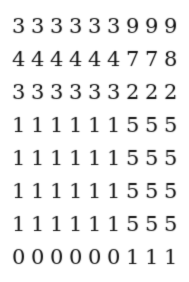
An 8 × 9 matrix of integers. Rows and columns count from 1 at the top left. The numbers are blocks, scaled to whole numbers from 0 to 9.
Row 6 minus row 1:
-2 -2 -2 -2 -2 -2 -4 -4 -4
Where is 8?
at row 2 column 9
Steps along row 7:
same same same same same up same same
